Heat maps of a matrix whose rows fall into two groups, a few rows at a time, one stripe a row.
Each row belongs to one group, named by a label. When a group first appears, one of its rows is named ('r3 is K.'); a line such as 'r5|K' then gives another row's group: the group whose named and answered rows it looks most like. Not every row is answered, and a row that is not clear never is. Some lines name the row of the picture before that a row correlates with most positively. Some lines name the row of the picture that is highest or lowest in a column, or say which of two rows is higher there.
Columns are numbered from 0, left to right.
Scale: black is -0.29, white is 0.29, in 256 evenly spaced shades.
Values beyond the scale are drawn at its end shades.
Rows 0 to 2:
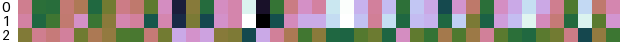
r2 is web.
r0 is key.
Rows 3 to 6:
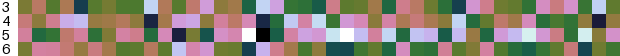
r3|web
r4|key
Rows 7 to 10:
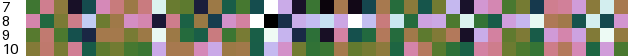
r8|key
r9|web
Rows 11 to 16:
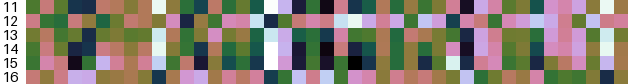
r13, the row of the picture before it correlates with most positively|9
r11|web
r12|key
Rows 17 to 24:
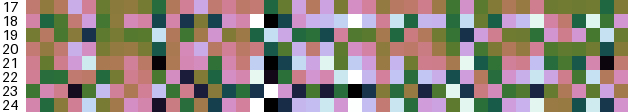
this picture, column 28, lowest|23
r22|key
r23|web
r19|web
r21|key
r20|key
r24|key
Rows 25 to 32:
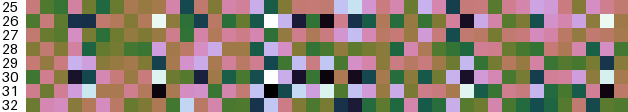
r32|web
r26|web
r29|key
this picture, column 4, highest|31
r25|key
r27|key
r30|web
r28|web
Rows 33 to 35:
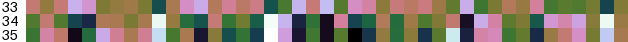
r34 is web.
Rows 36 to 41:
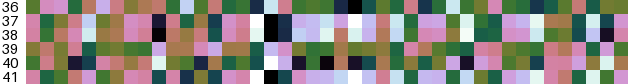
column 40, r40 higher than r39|Yes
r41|key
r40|web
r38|key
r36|web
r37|key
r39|web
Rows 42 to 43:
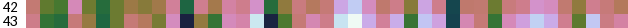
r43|key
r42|key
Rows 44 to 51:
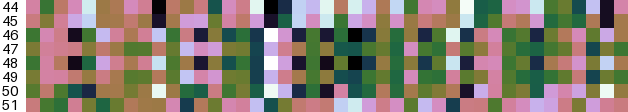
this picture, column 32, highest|50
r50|web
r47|web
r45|key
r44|key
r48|web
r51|key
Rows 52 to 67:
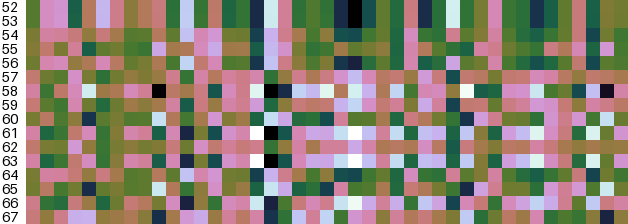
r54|web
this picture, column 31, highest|58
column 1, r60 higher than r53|No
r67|key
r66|key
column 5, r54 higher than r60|Yes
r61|key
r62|key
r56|web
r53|web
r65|web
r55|web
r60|web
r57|key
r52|web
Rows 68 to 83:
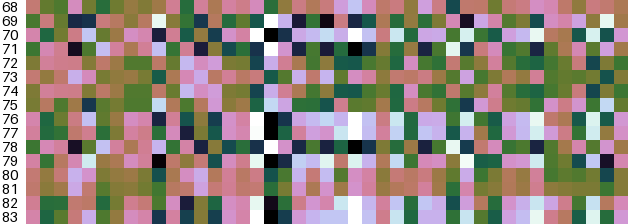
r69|web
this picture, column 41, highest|69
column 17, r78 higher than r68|Yes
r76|key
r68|key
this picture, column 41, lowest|79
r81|key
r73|key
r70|key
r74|web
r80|key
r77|key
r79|key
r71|web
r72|web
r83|key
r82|key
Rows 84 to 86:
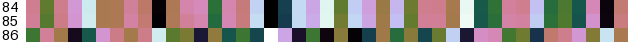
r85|key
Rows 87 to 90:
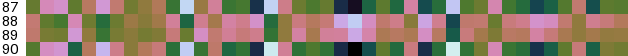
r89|key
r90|web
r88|key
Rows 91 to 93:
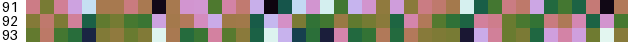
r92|web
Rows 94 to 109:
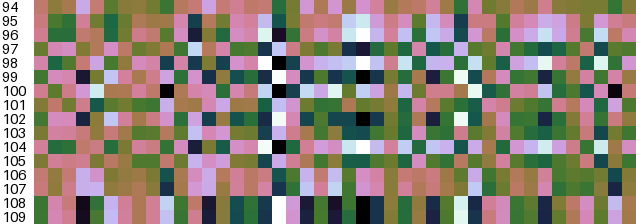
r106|key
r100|key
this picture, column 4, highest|100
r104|key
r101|web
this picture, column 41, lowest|100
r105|web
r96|key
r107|key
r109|web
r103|web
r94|key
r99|web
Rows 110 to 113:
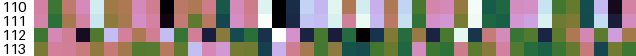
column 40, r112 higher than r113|Yes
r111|key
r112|web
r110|key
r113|web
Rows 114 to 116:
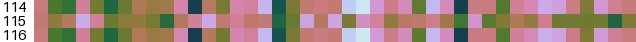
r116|key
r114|key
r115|key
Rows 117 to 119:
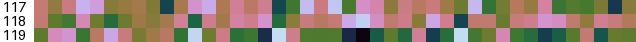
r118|key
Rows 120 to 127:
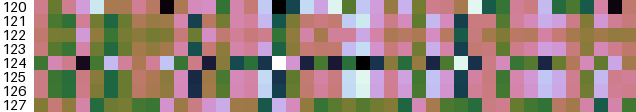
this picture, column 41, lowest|120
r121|key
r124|web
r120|key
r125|key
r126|key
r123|key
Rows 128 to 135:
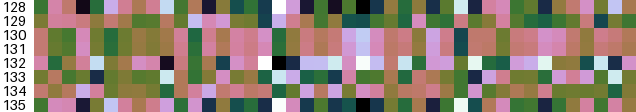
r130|key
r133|web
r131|key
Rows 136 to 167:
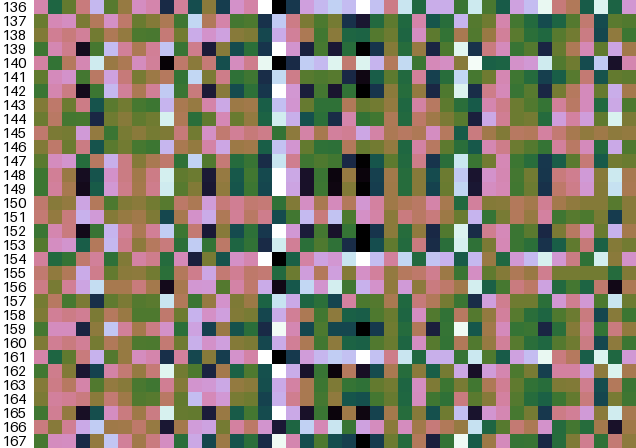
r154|key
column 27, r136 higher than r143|No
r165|web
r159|web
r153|web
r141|web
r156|key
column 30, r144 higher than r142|No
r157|web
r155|key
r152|web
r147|web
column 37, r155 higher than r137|Yes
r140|key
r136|key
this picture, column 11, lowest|154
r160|web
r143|web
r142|web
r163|web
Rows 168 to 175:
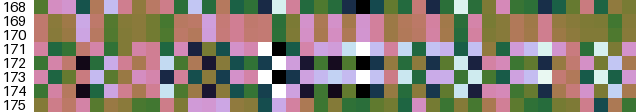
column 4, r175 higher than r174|Yes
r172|web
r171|key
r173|key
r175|web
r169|key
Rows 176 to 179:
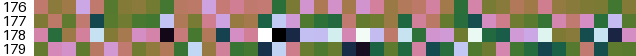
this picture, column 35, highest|178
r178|key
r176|key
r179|web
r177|web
